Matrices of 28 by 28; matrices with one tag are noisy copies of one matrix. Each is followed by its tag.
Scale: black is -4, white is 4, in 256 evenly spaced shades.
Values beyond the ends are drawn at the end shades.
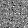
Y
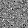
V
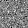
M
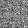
Y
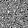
M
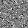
V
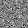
V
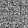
Y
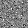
V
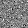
V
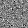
V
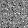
Y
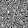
M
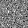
M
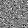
V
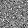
V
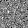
M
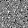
M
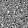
M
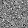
V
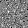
M
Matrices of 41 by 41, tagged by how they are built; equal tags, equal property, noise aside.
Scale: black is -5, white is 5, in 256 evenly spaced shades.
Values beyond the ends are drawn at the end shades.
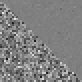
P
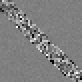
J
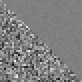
P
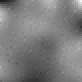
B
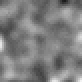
B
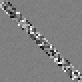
J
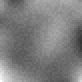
B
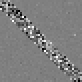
J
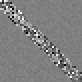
J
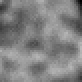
B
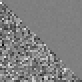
P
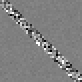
J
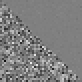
P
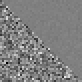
P
